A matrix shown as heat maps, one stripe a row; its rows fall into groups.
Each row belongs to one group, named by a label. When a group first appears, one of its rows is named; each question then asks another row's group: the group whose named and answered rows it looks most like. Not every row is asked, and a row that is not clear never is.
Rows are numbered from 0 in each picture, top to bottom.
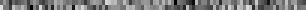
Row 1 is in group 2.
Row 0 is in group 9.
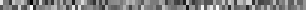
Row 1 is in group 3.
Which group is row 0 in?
2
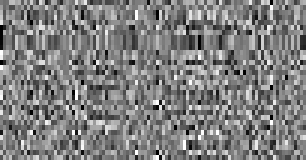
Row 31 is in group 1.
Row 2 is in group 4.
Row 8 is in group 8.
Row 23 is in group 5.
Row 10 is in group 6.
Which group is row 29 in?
1
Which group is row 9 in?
8
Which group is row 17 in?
5
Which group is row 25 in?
9
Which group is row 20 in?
1
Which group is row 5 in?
8
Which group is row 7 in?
8
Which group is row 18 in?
2
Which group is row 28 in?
1
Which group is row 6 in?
3
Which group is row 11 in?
6
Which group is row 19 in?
2
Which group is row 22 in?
2
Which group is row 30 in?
4
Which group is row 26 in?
3
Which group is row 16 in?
4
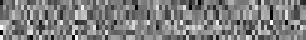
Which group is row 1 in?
1
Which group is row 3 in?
5
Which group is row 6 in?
3
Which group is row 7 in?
2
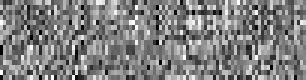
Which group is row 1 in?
4
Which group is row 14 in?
2
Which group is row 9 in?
3
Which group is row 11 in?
1
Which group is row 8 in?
4
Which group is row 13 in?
5
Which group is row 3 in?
4
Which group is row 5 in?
4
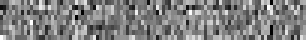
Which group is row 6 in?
5
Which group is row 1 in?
8
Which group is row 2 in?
4
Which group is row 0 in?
5
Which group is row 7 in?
6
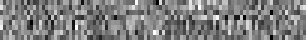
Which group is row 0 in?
4
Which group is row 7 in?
5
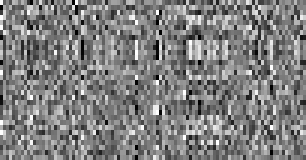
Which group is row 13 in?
9
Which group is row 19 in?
3
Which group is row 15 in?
4
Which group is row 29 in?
1
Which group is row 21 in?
1
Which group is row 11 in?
4
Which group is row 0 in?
2
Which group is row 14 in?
2
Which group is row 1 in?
3
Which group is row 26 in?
6
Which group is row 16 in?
1
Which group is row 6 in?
1
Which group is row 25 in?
9
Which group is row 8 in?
4
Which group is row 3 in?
6
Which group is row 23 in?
3
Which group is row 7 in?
8
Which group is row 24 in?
6
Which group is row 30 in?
5
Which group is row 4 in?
4
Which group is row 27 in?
1
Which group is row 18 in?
1
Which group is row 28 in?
3
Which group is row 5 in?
2
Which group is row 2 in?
1
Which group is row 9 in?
4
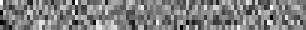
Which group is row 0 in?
2
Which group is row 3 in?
5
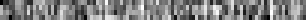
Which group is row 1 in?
9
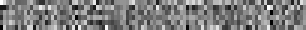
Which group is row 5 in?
3
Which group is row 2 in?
5
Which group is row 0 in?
6
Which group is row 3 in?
3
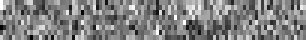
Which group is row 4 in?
1
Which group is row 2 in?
4
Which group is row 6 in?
1
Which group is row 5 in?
8
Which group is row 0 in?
6
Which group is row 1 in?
6
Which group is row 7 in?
2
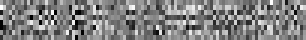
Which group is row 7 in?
3
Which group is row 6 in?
4
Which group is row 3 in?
2
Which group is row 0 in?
9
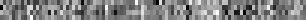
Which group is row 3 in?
3
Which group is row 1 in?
3
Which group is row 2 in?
9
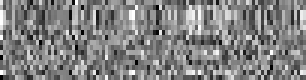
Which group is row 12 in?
1
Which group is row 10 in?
9
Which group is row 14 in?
6
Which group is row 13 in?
5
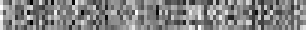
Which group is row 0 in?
2
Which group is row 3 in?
6
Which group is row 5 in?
6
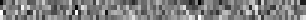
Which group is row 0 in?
8
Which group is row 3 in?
6
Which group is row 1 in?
1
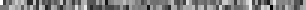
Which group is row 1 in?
5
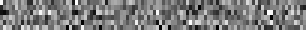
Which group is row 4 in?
4
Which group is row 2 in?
8
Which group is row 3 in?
5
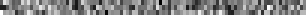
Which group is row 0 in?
1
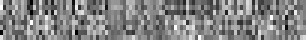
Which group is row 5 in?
9
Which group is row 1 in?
2
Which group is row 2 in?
2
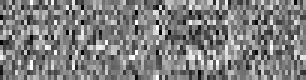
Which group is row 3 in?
8
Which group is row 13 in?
3
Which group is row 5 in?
1
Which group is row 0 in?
3
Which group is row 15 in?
1
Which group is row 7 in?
2
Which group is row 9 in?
9
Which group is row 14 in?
8
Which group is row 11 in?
6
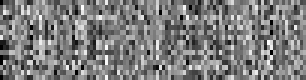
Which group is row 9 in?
8
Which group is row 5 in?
2
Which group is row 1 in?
1
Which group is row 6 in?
5
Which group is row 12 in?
3
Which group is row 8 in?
8
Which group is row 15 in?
8
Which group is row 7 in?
2
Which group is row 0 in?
8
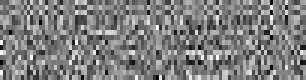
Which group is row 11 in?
3
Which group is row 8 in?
2
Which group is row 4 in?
9
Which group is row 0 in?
5
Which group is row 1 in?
9
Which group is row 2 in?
5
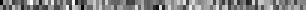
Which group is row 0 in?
3
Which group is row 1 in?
4
